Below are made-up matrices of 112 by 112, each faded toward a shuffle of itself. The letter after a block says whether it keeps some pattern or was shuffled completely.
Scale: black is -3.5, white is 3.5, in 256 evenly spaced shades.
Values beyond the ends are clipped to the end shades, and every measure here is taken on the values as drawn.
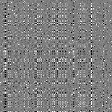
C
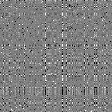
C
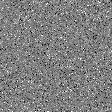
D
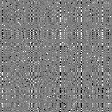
C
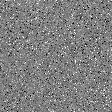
D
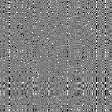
C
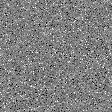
D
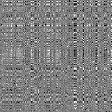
C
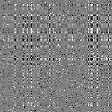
C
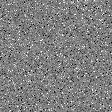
D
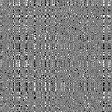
C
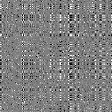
C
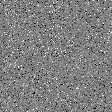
D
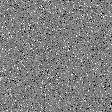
D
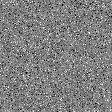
D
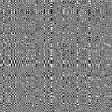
C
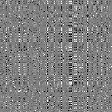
C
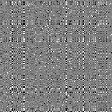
C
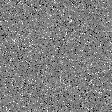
D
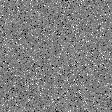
D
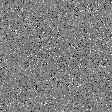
D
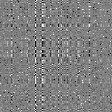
C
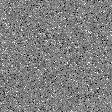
D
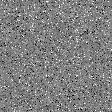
D
